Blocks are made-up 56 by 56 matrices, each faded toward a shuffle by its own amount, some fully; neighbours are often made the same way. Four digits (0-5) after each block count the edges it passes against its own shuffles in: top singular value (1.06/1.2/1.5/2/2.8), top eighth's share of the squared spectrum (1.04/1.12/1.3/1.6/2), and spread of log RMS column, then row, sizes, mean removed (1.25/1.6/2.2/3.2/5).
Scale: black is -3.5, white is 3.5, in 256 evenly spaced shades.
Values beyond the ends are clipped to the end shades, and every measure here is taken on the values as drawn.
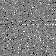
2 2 0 0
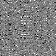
3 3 1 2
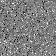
0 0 0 0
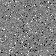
0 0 0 0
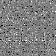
3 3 1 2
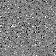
2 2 0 1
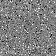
1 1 0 0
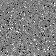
2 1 0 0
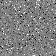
0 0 0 0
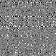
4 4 1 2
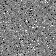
0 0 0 0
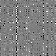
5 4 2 2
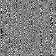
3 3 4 0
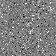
0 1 1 0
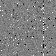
3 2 1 0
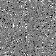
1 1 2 0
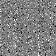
1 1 2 0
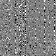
2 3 3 0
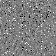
1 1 1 0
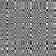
5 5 3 3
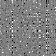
4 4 2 1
